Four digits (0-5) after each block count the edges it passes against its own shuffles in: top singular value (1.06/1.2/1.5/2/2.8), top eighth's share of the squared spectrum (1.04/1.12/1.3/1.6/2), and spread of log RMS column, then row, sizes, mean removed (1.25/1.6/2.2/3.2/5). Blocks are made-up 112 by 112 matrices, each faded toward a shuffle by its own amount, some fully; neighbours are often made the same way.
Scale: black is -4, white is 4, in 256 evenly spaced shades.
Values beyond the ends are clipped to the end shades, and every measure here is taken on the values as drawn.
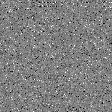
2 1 0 0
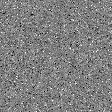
2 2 0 0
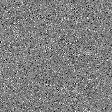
3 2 1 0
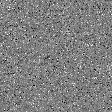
0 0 0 0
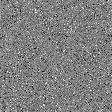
1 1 0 0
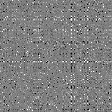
5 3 2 2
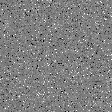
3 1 0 0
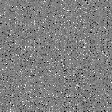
4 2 1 1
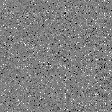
4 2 1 1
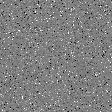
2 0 0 0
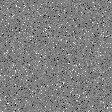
2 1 0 0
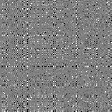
5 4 3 3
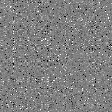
4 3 1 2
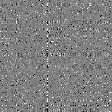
5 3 2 2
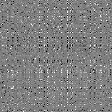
5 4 3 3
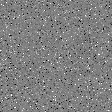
2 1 0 0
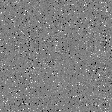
3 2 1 0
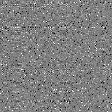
4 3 1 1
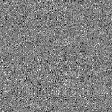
4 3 2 2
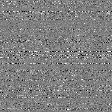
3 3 0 4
